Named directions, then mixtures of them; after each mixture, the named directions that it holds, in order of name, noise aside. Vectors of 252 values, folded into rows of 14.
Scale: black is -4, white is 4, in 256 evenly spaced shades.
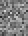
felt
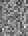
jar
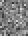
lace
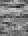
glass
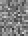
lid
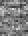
glass, lace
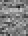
glass, lace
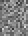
jar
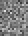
felt, jar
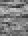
glass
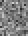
lace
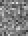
glass, lace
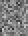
jar, lid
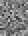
felt, lace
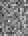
jar, lace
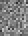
felt, jar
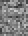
glass, jar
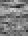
glass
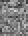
glass, jar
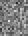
jar, lace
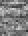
glass, lace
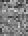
glass, jar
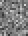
lace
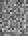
felt, jar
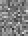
lid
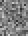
lace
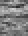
glass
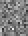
jar, lid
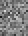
felt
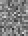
lid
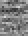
glass, lid
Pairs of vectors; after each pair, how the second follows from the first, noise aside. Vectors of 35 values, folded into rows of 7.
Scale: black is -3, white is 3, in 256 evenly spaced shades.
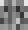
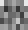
copied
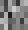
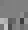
partly zeroed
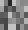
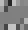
partly zeroed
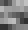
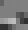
partly zeroed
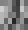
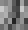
copied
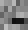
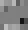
partly zeroed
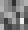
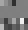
partly zeroed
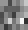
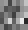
copied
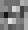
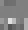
partly zeroed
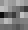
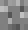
partly zeroed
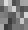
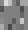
partly zeroed
